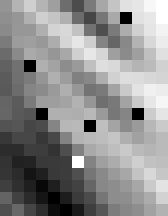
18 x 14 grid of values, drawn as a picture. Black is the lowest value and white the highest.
Mirror symmetry: none. Lone odd cells: 6, 1 higher and 5 lower than their neighbours. Slope: up to the top right. Grain: diagonal, down to the right.
